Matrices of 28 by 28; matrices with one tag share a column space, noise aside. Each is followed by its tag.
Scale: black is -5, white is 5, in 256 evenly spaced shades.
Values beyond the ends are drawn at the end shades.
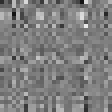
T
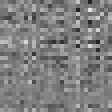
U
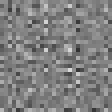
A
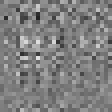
U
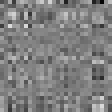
T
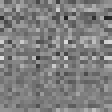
U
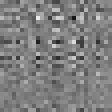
U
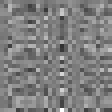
A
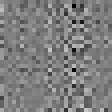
A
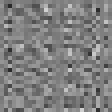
A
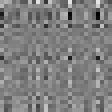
T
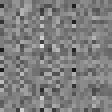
A
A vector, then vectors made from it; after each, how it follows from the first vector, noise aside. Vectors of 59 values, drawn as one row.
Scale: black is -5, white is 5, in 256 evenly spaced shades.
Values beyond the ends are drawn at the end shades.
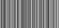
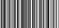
scaled up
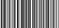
scaled up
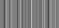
partly zeroed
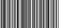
scaled up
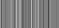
partly zeroed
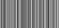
copied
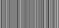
partly zeroed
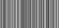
copied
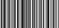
scaled up
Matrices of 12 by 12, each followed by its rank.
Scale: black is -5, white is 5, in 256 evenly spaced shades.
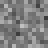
full rank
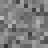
full rank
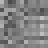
two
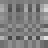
one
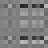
one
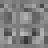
two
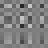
one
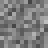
full rank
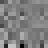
two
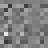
two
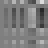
one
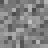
full rank
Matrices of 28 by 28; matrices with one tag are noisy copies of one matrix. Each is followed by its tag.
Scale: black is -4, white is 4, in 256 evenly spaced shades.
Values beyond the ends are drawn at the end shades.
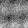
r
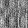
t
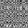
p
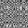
p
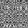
p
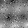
r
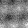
r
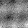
r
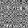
p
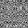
p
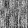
t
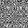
p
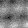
r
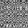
p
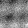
r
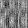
t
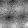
r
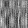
t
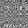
p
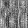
t
